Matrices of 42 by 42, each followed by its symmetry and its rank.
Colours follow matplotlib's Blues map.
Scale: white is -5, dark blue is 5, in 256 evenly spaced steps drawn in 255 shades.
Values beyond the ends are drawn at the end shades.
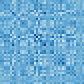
symmetric, rank three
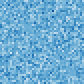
antisymmetric, full rank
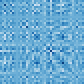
symmetric, rank three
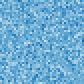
antisymmetric, full rank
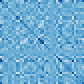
symmetric, rank five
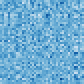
neither, rank five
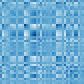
symmetric, rank two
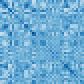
symmetric, rank five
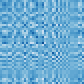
symmetric, rank two
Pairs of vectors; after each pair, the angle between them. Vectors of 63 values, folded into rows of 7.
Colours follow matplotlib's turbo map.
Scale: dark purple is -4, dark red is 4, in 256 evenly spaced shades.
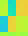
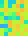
partly aligned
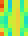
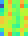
nearly opposite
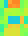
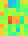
nearly opposite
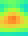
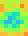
nearly opposite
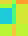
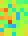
partly opposed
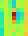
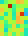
partly opposed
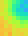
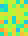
orthogonal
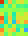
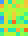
nearly opposite
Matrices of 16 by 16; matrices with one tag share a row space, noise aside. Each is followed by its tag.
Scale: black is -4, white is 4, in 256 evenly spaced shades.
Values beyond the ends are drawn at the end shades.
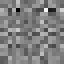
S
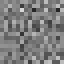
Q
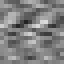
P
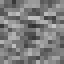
P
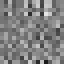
Q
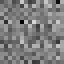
Q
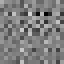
Q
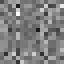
S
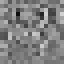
S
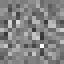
S
